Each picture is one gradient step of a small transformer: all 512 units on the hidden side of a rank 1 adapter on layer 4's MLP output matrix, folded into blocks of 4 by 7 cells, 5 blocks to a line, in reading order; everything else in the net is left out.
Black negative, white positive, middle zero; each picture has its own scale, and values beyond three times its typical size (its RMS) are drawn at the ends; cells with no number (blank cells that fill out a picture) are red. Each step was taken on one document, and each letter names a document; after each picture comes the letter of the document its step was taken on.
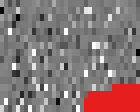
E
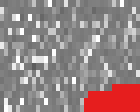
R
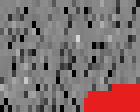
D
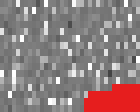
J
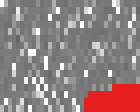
E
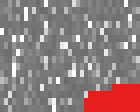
J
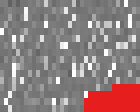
J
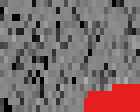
R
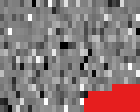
R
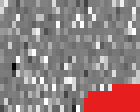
E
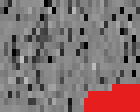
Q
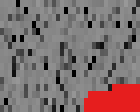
D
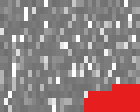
J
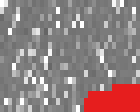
E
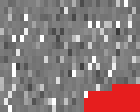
J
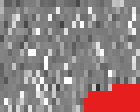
E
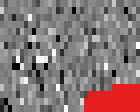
R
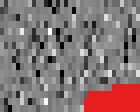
R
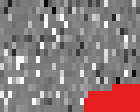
Q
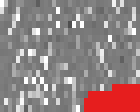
E
